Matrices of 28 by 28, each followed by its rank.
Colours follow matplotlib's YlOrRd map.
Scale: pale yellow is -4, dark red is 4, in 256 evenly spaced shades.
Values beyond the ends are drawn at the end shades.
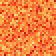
full rank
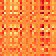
two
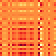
one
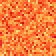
full rank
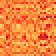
three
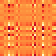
one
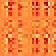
two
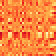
three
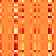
one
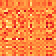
three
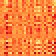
three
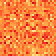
five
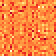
five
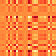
one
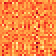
five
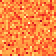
full rank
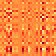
two
